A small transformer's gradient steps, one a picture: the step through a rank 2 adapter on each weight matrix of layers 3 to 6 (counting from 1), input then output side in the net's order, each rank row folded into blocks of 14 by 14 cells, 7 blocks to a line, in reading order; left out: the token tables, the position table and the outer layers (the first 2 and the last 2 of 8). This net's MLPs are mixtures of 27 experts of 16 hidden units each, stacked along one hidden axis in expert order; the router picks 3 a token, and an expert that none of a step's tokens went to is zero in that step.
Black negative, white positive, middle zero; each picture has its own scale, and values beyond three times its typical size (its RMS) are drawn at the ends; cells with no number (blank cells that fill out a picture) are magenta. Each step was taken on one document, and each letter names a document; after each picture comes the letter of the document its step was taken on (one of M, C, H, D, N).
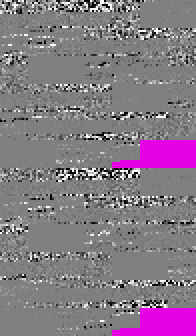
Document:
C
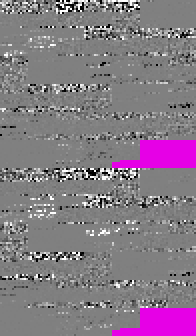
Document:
C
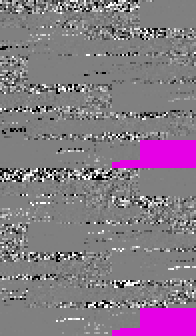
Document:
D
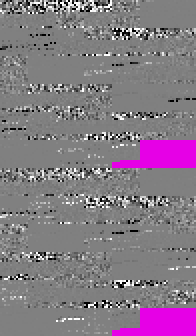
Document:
D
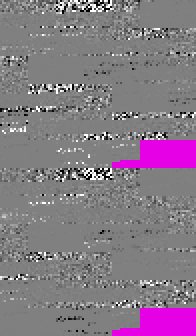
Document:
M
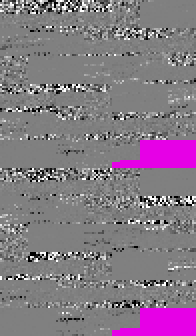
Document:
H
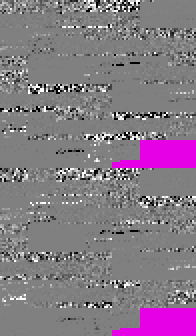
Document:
D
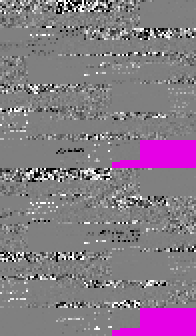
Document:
M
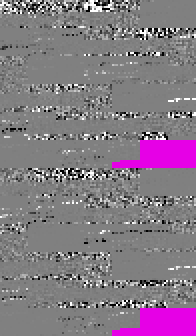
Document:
D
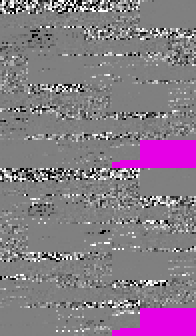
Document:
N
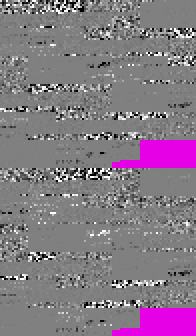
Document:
C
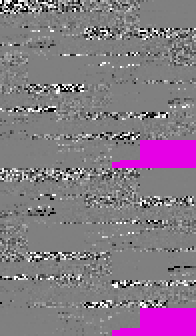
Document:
N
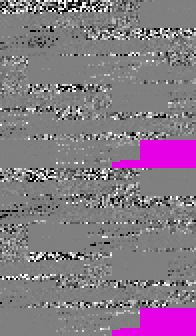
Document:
H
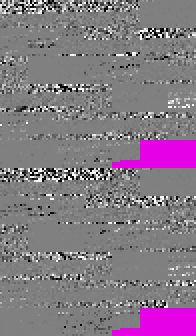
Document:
H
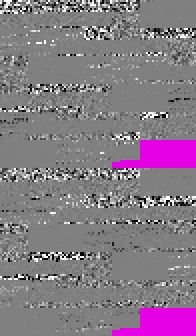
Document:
N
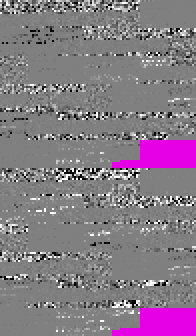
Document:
N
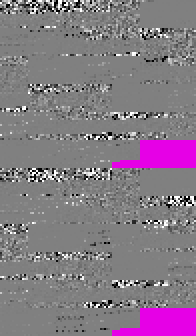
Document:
H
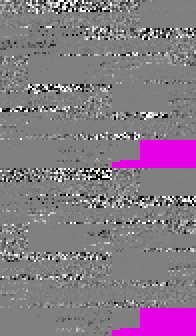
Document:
N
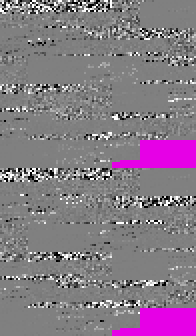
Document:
H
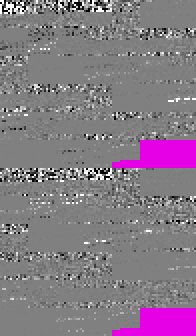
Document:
M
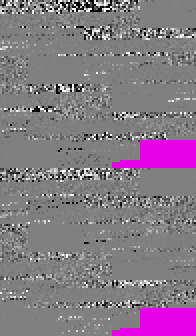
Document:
M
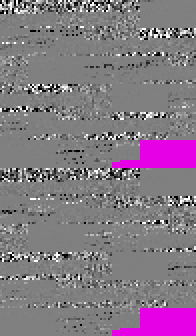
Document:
H
